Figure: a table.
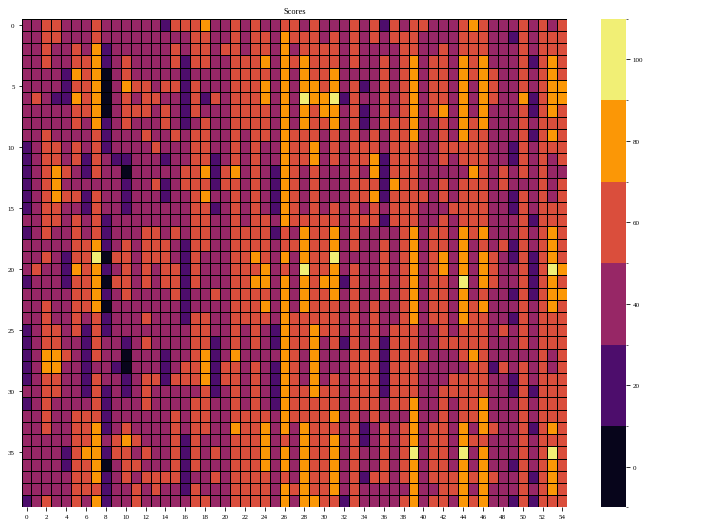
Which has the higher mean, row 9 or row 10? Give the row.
9
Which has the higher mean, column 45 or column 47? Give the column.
45
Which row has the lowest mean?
28
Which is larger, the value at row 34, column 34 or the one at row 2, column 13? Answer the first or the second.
the second
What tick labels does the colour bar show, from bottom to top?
0, 20, 40, 60, 80, 100
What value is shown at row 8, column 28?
80
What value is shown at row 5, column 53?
80
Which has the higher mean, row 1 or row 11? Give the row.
1
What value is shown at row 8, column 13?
40
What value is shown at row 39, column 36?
40
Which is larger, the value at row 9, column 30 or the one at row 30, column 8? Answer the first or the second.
the first
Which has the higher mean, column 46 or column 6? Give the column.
46
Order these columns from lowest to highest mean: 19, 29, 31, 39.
19, 29, 31, 39
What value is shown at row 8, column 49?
40
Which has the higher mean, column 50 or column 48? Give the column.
50
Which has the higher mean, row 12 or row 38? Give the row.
38
